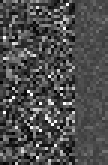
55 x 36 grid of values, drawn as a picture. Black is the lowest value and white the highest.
There are no regular stripes. On average the colour sits 30% of the way up the scale. Most values sit low, with a long tail of high ones. There is no overall slope. A vertical seam about 70% of the way across splits the table, and the right part is calmer. The halves do not mirror each other.
